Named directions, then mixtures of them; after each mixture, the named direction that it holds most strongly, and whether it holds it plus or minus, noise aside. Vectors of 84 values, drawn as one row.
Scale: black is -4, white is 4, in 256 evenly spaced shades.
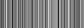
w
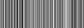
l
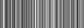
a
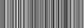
l, minus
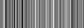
a, plus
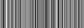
a, minus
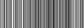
w, minus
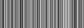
l, plus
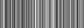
a, plus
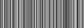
l, minus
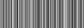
l, plus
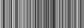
a, minus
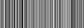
l, plus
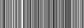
l, minus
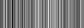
w, plus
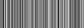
w, plus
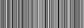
w, plus
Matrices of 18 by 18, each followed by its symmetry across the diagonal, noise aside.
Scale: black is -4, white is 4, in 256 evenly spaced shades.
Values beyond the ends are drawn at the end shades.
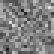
antisymmetric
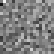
antisymmetric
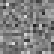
antisymmetric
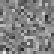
neither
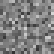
antisymmetric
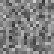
neither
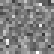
neither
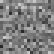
neither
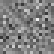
antisymmetric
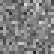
neither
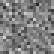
antisymmetric
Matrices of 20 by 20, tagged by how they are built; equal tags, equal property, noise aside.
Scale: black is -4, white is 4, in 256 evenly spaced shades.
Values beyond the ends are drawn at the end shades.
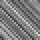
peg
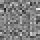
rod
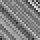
peg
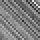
peg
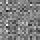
rod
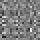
rod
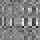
rod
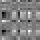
rod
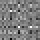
rod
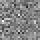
rod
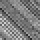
peg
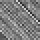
peg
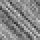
peg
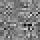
rod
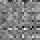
rod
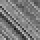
peg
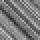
peg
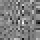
rod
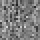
rod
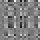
rod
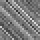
peg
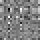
rod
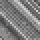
peg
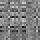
rod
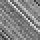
peg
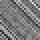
peg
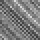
peg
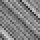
peg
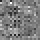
rod
